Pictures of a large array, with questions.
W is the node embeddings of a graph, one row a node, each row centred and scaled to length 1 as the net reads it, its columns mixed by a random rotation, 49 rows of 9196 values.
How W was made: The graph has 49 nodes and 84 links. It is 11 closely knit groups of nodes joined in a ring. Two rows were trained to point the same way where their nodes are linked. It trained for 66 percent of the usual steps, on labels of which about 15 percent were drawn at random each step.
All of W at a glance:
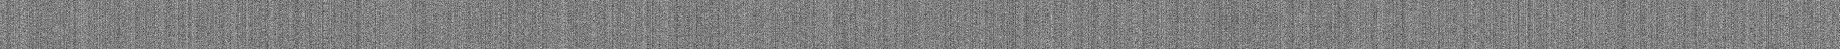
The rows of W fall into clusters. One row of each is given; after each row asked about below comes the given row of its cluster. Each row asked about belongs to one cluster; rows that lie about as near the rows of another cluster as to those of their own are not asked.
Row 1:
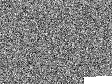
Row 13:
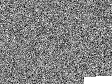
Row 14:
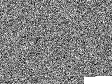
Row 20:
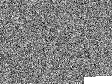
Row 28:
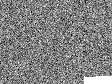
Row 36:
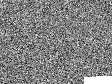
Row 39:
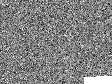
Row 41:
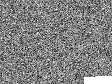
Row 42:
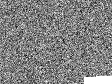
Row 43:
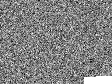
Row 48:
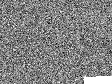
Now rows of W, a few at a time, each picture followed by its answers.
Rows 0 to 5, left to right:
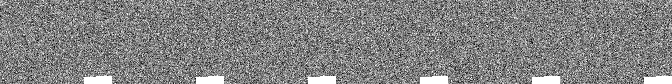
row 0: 39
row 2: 48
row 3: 43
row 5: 1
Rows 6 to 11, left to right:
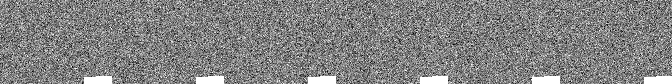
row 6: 20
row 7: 36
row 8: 13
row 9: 42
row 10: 48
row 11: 43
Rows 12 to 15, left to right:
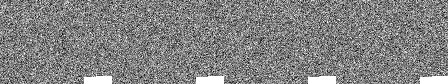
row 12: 36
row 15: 28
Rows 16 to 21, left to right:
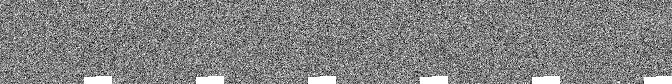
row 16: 13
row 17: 20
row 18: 14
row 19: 28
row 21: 48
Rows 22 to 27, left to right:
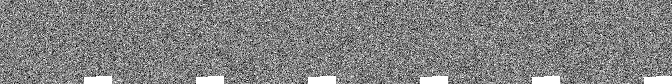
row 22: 13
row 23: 41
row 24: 36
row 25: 20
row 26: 39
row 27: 36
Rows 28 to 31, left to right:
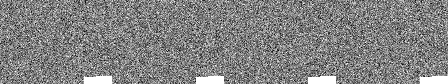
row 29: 1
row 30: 43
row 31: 28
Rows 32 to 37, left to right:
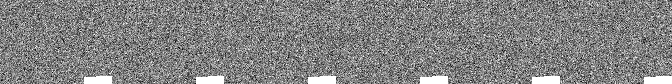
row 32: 42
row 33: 41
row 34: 14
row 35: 20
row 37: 36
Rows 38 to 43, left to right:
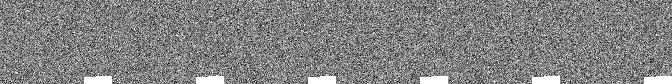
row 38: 43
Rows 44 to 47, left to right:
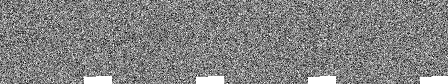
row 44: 48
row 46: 1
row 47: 14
